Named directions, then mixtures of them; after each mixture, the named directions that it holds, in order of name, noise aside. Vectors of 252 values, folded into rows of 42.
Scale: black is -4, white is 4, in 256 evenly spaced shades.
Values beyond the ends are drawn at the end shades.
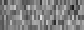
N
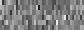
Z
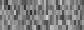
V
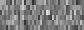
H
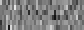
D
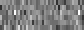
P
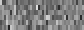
D, V, Z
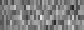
N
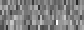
H, N, Z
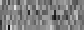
D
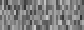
V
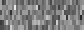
D, N, Z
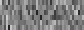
D, N, P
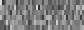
D, Z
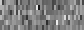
Z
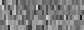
D, V, Z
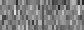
P, Z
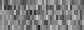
V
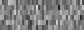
P, V, Z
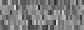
N, Z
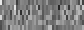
D, P, Z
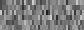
H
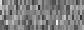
H, Z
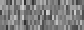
H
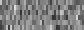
D, P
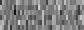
D, P, Z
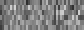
D, N, P
